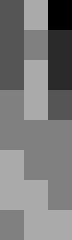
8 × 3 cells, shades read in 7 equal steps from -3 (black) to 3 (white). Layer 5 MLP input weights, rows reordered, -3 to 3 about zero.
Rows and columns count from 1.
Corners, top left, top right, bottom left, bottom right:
-1 -3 0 1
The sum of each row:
-3 -3 -2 0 0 1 2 2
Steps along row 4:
up down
